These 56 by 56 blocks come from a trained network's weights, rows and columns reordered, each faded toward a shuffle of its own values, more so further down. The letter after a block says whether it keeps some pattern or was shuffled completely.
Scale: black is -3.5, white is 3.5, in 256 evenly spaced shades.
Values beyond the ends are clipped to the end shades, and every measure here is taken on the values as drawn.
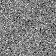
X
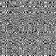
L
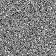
X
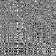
L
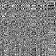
L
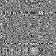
L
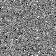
X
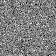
X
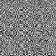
L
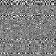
L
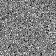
X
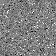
X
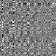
L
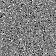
X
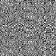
L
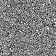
X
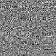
L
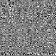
L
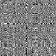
L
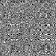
L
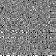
L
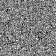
X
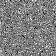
X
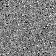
X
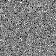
X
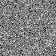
X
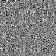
L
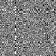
L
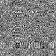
L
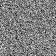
X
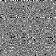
L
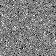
X
